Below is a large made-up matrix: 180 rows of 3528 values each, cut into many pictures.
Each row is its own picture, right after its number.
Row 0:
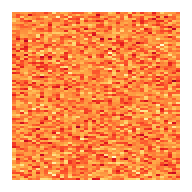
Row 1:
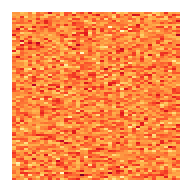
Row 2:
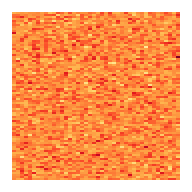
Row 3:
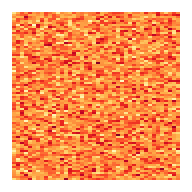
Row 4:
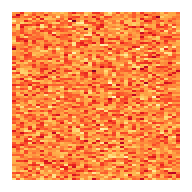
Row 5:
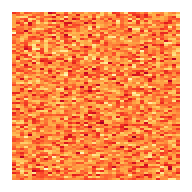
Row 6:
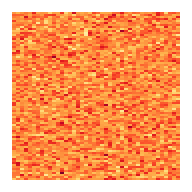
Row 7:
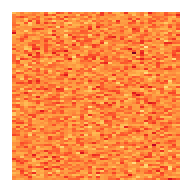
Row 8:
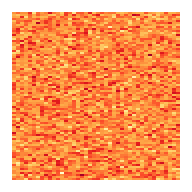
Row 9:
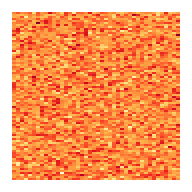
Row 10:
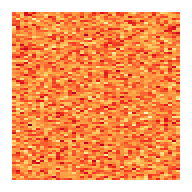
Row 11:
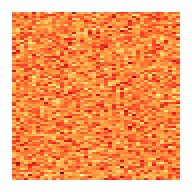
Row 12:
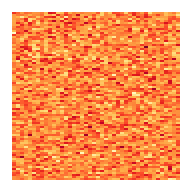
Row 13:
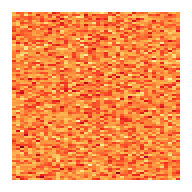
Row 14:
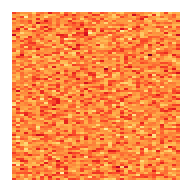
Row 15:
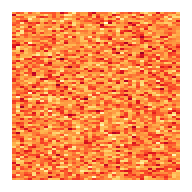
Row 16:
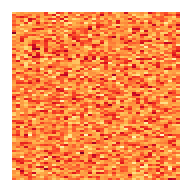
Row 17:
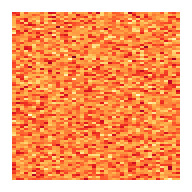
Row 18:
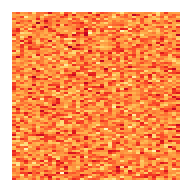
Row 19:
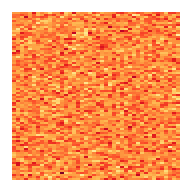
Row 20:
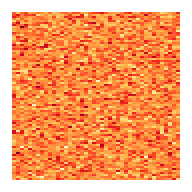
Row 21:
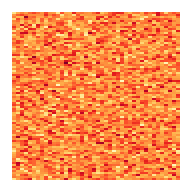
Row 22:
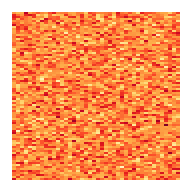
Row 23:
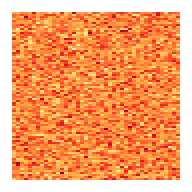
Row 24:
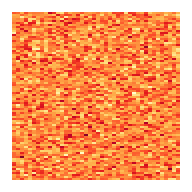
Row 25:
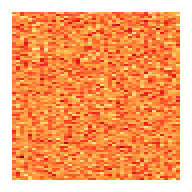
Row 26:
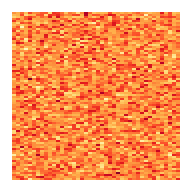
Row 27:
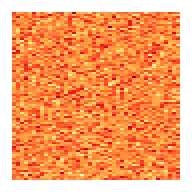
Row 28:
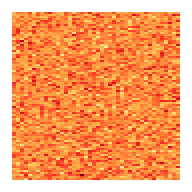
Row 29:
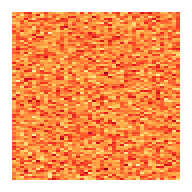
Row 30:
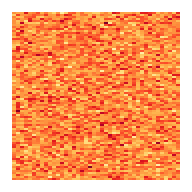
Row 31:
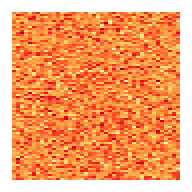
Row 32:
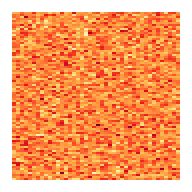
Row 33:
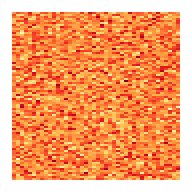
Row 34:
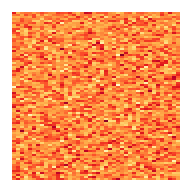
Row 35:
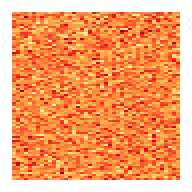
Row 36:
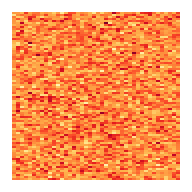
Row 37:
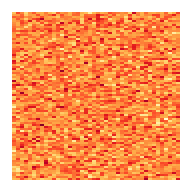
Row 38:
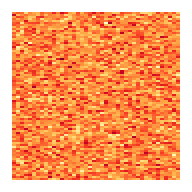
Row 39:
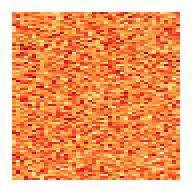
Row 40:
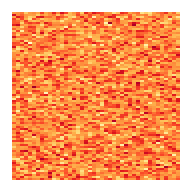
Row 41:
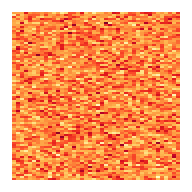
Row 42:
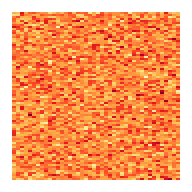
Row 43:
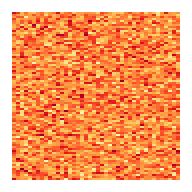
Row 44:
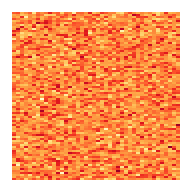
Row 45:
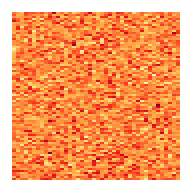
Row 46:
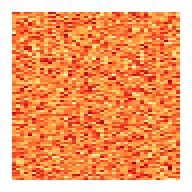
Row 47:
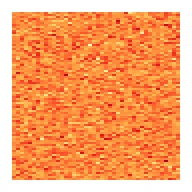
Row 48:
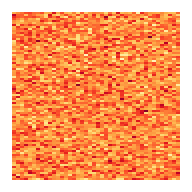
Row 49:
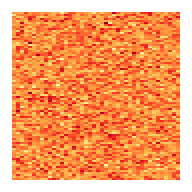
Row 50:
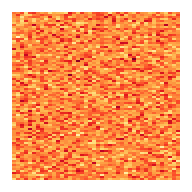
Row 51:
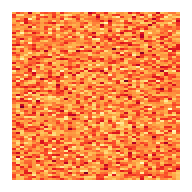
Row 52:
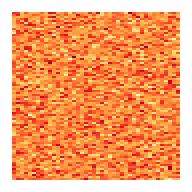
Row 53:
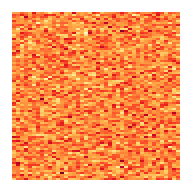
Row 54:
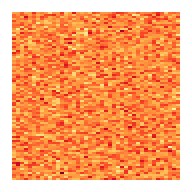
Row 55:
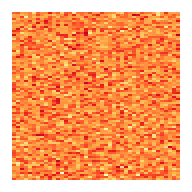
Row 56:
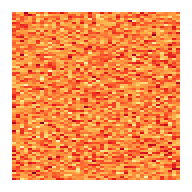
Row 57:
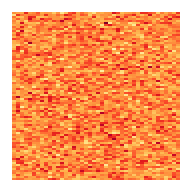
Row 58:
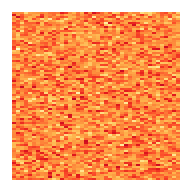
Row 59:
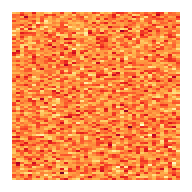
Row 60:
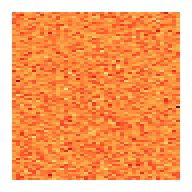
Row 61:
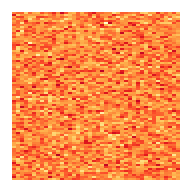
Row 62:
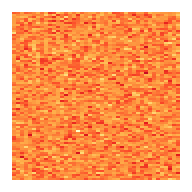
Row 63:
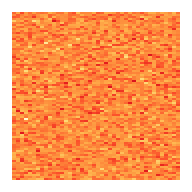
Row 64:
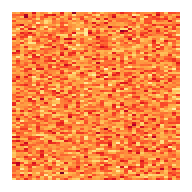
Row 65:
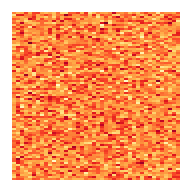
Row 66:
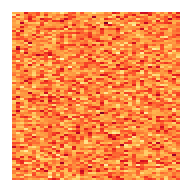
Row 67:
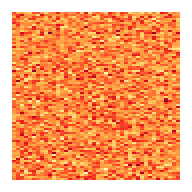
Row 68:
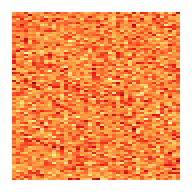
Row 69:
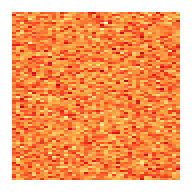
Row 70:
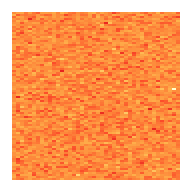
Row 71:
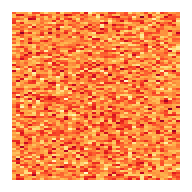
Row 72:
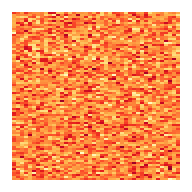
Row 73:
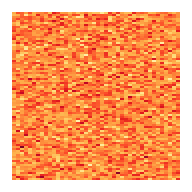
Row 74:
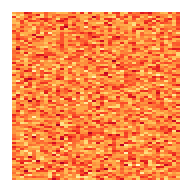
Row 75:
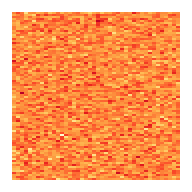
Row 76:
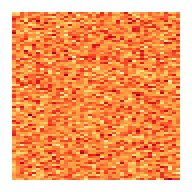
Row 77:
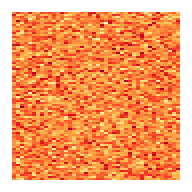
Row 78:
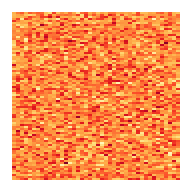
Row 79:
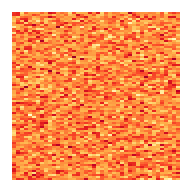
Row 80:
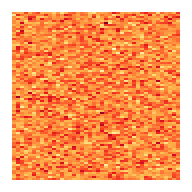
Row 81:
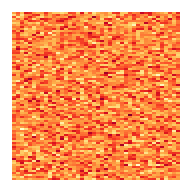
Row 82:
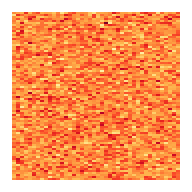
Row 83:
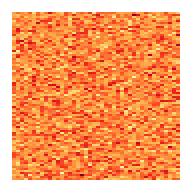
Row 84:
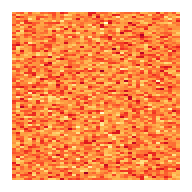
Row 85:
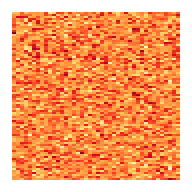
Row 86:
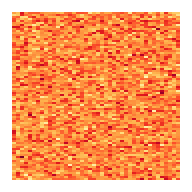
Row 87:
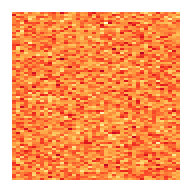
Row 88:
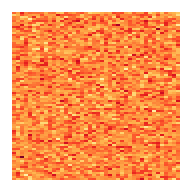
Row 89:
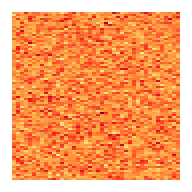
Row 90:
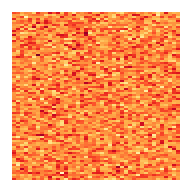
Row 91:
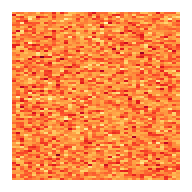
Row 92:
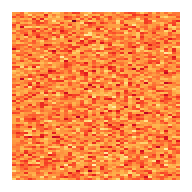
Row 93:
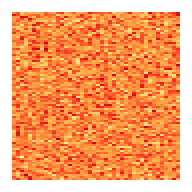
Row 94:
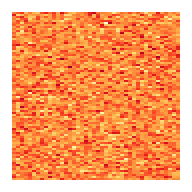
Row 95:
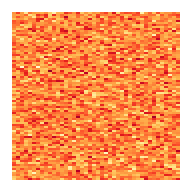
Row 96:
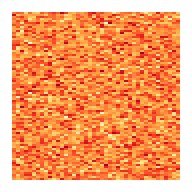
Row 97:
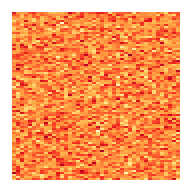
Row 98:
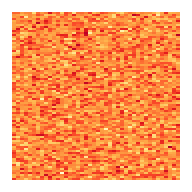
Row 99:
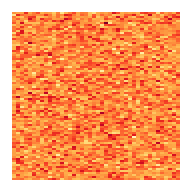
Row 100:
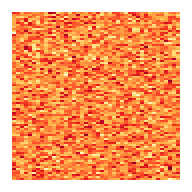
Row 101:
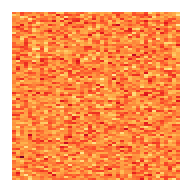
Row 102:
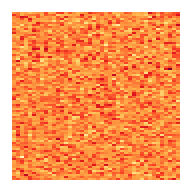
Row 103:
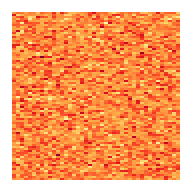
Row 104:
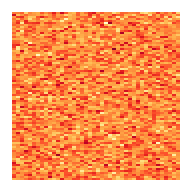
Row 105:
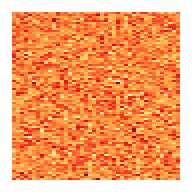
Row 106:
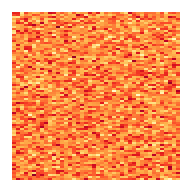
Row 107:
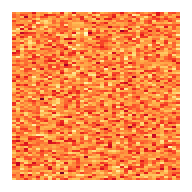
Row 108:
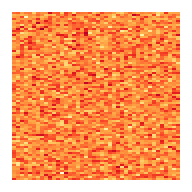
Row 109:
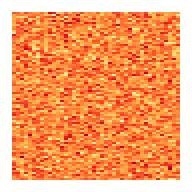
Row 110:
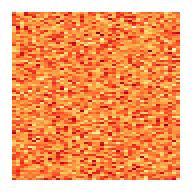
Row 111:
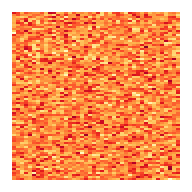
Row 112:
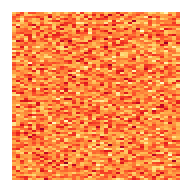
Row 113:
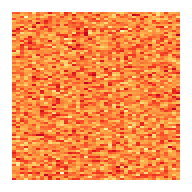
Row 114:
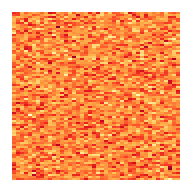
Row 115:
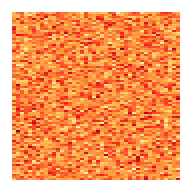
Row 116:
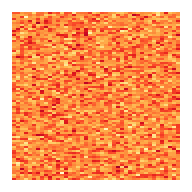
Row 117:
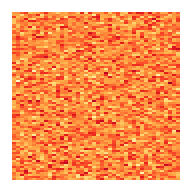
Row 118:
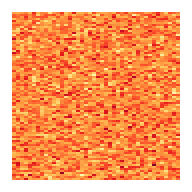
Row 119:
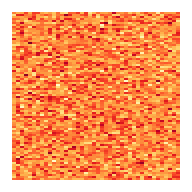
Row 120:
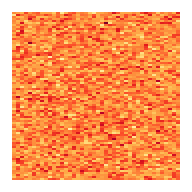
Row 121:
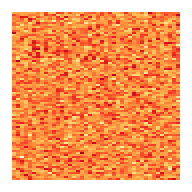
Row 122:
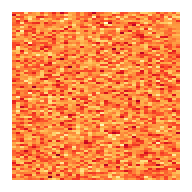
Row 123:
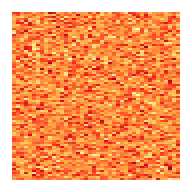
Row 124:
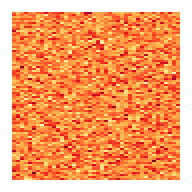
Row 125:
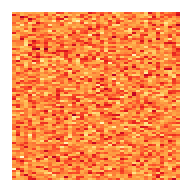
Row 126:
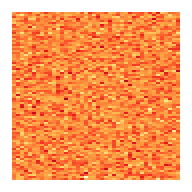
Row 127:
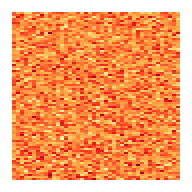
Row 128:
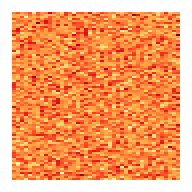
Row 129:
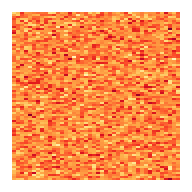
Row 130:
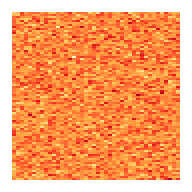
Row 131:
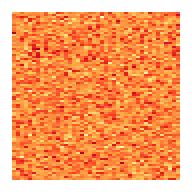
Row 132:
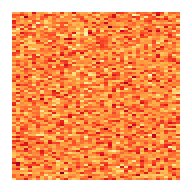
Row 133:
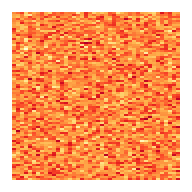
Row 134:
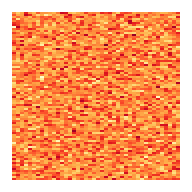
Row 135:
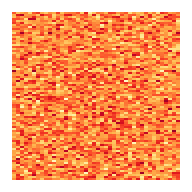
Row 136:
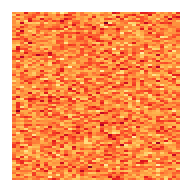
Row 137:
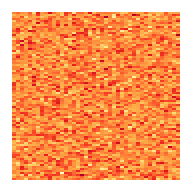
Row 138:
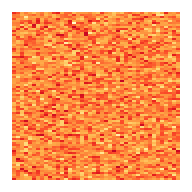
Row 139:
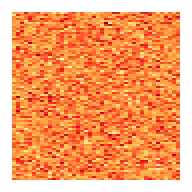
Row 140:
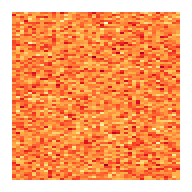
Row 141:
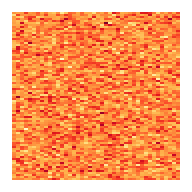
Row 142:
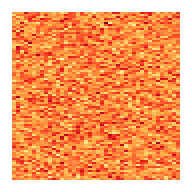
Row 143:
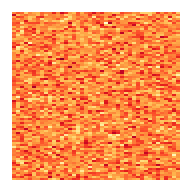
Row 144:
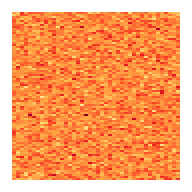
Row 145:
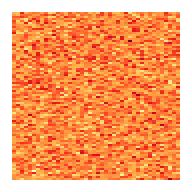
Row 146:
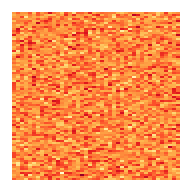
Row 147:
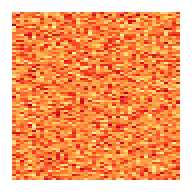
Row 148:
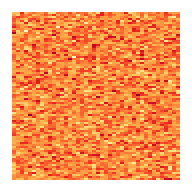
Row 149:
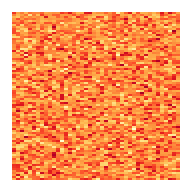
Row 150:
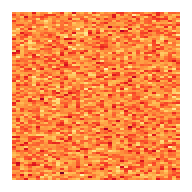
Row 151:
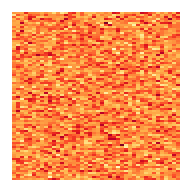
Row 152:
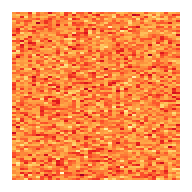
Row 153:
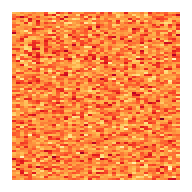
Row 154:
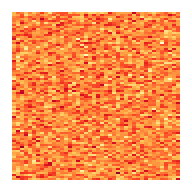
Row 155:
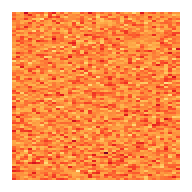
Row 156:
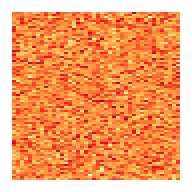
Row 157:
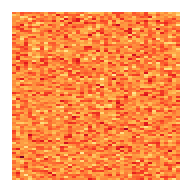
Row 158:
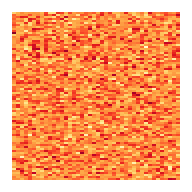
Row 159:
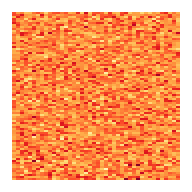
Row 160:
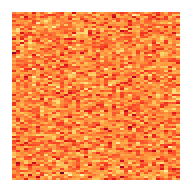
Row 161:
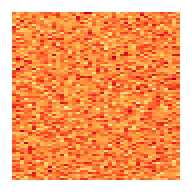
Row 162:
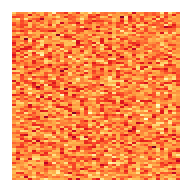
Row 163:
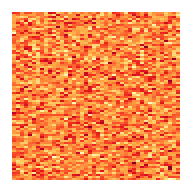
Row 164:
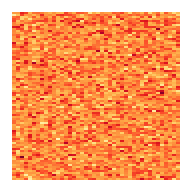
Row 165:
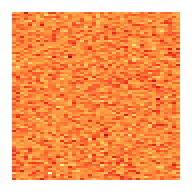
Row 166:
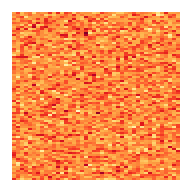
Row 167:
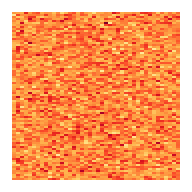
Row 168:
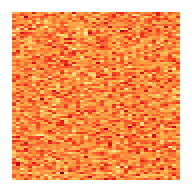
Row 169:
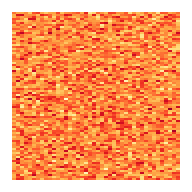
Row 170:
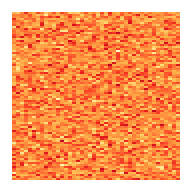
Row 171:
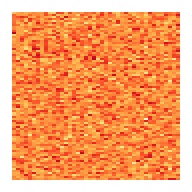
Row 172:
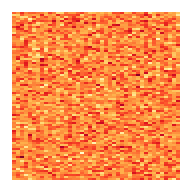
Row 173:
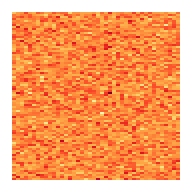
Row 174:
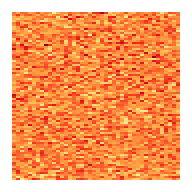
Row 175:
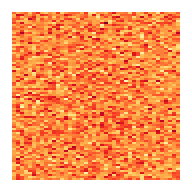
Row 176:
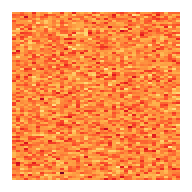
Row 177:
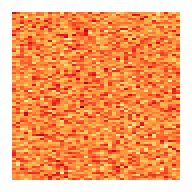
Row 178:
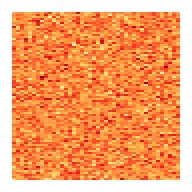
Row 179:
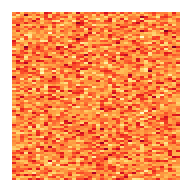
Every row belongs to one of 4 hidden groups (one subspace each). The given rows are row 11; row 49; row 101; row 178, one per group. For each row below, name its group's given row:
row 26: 178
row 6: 11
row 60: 49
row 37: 178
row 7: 101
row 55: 11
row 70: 49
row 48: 178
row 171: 101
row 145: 101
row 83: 11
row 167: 49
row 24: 101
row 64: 11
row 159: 49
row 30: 49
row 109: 101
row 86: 101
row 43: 11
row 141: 49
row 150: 11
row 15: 49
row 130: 101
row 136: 49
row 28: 11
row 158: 101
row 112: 178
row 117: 49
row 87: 49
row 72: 101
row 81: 49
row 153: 101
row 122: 49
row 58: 49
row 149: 178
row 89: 49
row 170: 178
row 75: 178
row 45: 178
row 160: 11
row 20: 178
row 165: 178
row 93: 101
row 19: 11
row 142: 49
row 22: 178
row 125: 101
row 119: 49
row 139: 49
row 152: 11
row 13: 178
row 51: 49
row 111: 101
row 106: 101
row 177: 11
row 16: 101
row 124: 178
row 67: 49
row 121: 101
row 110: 178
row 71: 49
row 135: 49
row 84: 49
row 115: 178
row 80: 49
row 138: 11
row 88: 101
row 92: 178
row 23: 11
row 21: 11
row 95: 178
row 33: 49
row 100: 101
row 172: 101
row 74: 49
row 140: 49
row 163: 101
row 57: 49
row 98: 11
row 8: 11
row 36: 49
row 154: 178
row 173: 178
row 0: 178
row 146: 11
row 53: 11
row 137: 11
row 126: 49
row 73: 178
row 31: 49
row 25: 101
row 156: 178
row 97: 178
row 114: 101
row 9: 11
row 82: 49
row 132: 11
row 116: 11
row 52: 101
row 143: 49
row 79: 101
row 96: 49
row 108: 11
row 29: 49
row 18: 11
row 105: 178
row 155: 178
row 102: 101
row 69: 49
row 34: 178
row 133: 178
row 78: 178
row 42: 101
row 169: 49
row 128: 11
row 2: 101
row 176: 11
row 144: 101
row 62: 101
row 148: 101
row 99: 49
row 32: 11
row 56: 178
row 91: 49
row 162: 178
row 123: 101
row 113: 11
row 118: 11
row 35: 11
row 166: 11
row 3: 11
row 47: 101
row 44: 11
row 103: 49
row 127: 49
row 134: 178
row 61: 49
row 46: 101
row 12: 101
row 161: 178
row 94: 49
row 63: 178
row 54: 11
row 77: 49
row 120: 49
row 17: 101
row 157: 101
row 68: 178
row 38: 49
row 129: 101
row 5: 101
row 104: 49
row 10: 178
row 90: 11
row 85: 101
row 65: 49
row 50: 178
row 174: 178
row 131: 101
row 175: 49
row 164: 101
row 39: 178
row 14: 11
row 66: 49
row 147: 178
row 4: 178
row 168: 11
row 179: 178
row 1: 11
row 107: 11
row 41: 49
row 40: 49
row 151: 49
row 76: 101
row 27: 11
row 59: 11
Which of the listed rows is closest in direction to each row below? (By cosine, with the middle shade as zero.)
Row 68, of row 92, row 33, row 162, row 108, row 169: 162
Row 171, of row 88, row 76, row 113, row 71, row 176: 76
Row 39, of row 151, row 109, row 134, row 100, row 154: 134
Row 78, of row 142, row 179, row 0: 142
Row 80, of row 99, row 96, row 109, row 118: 99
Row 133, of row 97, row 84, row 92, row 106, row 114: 92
